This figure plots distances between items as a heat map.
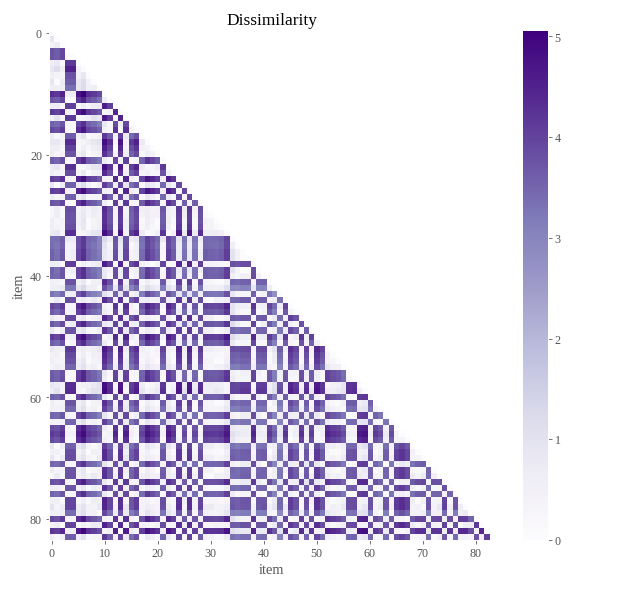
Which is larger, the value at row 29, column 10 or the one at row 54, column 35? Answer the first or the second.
the first
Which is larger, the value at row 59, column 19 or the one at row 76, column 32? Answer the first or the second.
the second
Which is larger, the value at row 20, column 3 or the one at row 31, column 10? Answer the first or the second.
the second
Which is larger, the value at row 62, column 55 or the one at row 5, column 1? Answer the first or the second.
the second
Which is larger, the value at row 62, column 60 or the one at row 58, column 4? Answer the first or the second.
the second
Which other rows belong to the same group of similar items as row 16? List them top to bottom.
3, 4, 10, 11, 13, 15, 21, 24, 26, 28, 34, 35, 36, 37, 39, 40, 43, 45, 46, 48, 50, 51, 56, 57, 60, 63, 65, 66, 67, 71, 74, 76, 80, 82
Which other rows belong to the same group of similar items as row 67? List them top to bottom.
3, 4, 10, 11, 13, 15, 16, 21, 24, 26, 28, 34, 35, 36, 37, 39, 40, 43, 45, 46, 48, 50, 51, 56, 57, 60, 63, 65, 66, 71, 74, 76, 80, 82
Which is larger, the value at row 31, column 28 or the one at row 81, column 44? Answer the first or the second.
the first
